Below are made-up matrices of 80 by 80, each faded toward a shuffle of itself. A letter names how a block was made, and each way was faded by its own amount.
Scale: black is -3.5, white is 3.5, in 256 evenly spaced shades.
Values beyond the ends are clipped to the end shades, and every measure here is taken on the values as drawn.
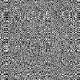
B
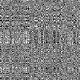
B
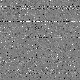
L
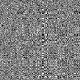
B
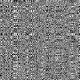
B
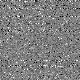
L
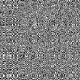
B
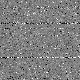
L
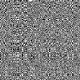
B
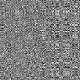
B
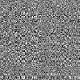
B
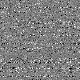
L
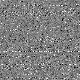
L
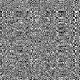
B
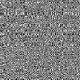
B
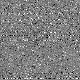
L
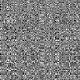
B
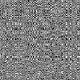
B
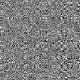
B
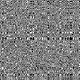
B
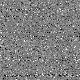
L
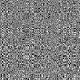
B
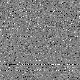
L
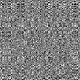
B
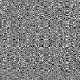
B
